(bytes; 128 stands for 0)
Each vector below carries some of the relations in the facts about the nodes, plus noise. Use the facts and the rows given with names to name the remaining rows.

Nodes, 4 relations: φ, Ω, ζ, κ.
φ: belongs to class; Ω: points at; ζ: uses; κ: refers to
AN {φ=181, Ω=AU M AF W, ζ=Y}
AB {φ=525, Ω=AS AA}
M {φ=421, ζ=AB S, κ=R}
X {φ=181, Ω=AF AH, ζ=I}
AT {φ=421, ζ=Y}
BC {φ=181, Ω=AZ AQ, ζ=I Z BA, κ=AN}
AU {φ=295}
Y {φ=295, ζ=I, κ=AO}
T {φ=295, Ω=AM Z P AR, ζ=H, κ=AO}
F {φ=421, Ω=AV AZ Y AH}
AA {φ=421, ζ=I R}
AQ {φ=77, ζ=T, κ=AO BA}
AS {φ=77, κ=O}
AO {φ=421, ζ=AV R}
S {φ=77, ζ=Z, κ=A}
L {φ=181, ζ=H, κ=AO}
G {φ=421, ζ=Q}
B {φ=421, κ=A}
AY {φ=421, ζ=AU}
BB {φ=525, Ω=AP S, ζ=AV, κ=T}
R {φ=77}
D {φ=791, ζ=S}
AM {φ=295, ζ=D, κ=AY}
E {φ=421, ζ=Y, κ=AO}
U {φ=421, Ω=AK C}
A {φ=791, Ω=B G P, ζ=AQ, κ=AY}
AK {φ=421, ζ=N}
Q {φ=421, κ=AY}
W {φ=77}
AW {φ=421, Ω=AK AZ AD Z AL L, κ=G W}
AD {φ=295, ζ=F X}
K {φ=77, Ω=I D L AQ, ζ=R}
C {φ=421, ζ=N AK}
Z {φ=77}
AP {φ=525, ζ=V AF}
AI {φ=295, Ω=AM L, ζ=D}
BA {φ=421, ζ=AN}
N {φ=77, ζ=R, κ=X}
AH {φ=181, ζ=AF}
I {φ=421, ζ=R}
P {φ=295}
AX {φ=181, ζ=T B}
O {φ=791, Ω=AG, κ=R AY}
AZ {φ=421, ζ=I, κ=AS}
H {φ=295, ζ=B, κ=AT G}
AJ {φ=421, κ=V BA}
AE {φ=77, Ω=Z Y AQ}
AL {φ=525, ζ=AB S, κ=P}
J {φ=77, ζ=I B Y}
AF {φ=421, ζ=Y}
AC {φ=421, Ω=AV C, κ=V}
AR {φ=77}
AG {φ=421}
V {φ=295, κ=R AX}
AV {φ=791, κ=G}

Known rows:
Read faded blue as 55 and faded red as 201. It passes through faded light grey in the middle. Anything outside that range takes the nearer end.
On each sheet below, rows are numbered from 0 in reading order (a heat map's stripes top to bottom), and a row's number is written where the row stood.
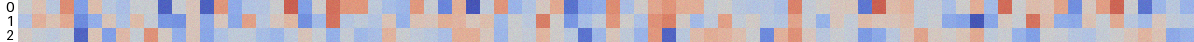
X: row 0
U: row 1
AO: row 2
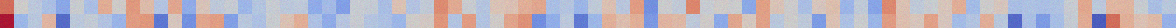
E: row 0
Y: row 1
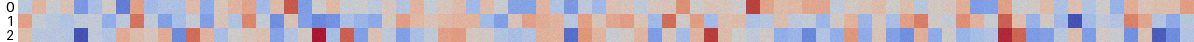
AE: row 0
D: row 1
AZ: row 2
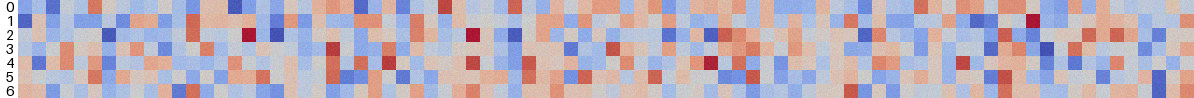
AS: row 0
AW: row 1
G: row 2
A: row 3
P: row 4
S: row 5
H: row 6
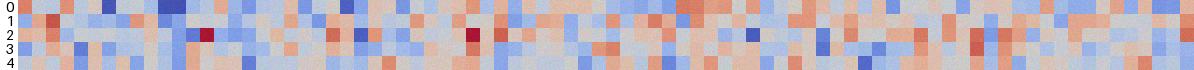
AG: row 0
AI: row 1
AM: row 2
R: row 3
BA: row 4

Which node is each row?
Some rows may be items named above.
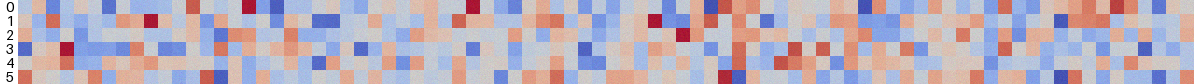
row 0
G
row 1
L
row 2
Z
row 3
AN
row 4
T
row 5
B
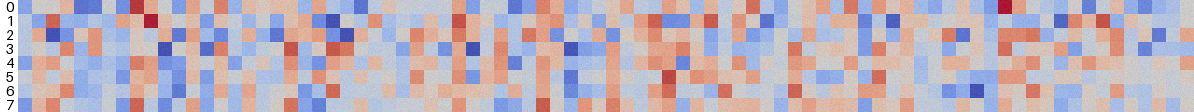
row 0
BC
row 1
L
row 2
AV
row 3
X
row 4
AI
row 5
F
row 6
U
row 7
K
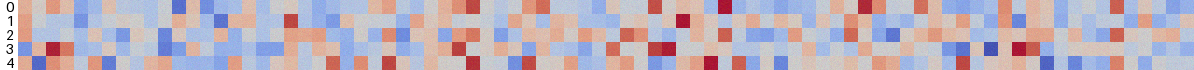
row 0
C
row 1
Z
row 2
AD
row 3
AC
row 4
P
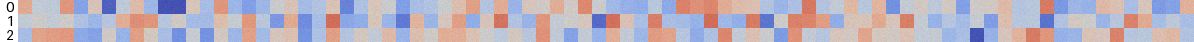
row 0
AG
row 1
BB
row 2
U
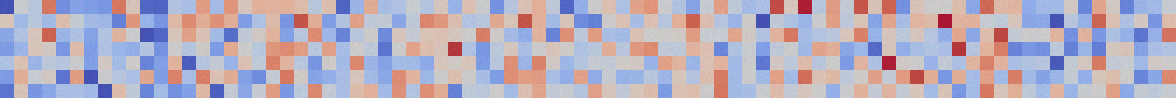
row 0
AN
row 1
AL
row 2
O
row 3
M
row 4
AF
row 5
W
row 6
AB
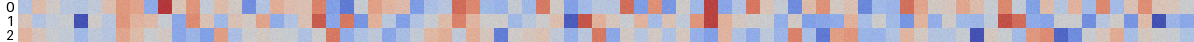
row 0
AQ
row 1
AZ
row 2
AK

